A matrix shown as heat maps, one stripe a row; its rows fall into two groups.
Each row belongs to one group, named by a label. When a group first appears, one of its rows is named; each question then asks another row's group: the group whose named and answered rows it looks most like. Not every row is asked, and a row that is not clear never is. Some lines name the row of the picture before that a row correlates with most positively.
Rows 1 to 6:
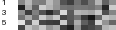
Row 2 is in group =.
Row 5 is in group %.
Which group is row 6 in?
=
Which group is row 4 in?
=
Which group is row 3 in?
%
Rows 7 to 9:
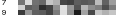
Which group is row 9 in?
%
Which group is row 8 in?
%
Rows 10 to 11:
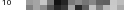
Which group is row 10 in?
%
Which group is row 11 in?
%
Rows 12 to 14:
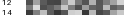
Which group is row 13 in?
=
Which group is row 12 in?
%
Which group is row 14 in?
%
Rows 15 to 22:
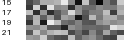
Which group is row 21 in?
=
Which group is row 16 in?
=
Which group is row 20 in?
%
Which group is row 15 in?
=
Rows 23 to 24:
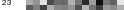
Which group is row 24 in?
=
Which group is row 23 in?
%
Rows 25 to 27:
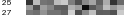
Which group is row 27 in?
%
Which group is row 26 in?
%
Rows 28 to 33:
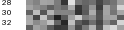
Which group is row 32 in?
%
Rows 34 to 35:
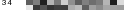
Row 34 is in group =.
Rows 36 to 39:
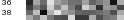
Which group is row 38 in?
=
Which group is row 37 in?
=
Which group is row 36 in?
=
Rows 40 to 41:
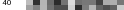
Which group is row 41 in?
%
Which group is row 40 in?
%
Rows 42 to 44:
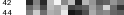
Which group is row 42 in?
=
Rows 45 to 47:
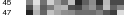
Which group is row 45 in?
=
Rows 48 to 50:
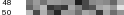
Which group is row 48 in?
=
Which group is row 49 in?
%
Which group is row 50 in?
%
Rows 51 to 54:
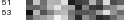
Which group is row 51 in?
=
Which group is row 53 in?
=
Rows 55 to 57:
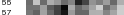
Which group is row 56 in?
%
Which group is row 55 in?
=
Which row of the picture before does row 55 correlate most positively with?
51
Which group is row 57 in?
%
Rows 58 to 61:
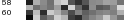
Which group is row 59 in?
%
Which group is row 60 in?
=
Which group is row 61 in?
=
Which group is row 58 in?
=
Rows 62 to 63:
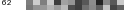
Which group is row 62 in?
=
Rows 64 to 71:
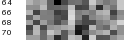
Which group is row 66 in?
%
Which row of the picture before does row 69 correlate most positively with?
62
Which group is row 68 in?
%
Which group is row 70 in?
=
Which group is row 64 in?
%
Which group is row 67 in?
%
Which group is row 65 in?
%
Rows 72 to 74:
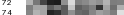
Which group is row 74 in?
%
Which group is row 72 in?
%
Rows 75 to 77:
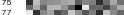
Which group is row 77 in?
%
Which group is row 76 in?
=
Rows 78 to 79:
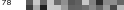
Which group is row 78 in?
=
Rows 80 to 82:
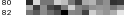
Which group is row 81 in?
%
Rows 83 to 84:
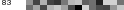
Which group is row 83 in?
%
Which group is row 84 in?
=
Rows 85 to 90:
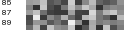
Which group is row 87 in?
%
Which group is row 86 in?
%
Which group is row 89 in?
%
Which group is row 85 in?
%
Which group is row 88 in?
=
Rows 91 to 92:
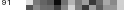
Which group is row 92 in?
%
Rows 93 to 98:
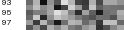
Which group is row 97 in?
%
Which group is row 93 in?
=
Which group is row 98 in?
=
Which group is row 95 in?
=
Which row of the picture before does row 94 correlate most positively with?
92
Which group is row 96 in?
=
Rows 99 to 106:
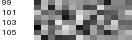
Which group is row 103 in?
=
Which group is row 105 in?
=
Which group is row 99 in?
=
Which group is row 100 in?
=
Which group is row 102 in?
%
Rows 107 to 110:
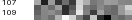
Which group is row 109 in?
%
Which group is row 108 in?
%
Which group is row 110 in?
=
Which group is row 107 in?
%
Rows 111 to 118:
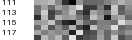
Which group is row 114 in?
=
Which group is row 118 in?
=
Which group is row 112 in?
=
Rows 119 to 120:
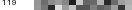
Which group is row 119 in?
%
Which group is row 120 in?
=
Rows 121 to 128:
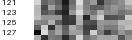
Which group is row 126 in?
=
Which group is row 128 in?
%
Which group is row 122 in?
%
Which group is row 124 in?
%
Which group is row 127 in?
=
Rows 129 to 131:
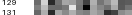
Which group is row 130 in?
=
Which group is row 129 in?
=
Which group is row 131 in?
=
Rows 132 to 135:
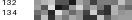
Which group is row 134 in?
=
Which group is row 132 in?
%
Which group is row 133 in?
%
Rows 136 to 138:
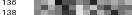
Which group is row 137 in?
%
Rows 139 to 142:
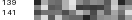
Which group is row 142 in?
=
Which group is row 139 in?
=
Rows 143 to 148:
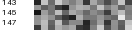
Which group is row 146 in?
%
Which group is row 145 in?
=
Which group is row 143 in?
=
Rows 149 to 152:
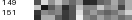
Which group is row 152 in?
%
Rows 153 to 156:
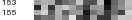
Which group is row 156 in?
=
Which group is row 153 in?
%
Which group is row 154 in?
=
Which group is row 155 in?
=
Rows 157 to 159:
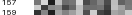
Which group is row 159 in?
=
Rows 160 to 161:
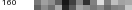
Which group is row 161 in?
%
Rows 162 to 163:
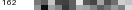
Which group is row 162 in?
%
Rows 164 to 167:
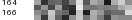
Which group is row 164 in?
%
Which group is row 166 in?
%
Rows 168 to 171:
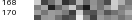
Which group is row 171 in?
%
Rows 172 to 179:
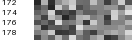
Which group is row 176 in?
=
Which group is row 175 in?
%
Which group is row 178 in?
%
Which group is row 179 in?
=
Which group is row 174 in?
%
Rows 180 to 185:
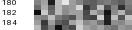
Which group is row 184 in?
%
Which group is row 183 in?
%
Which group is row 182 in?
=
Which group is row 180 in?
=
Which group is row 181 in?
=
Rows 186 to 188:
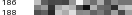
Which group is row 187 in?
=
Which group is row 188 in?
=
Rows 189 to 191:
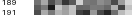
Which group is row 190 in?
=
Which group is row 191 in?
=
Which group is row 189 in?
%
